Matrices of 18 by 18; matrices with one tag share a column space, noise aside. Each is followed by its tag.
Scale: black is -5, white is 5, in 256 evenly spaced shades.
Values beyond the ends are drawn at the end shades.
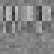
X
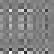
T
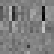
X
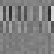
X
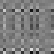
T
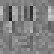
X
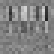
X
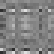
T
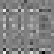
T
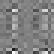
T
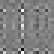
T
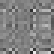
T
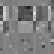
X
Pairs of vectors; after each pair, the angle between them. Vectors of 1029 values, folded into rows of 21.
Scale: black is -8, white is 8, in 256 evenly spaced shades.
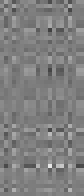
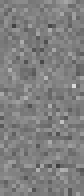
partly opposed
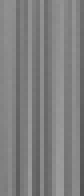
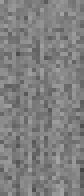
partly aligned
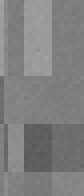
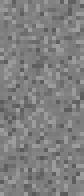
orthogonal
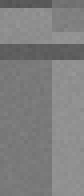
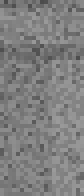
partly aligned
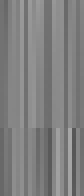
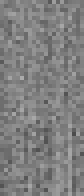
partly aligned
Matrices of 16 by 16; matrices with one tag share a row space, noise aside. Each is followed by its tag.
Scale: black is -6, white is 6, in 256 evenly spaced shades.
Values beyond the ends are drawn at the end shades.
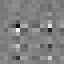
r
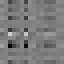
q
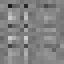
q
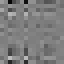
q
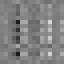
r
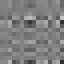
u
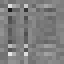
q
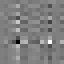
r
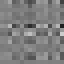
u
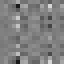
r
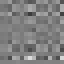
u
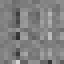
r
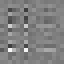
q
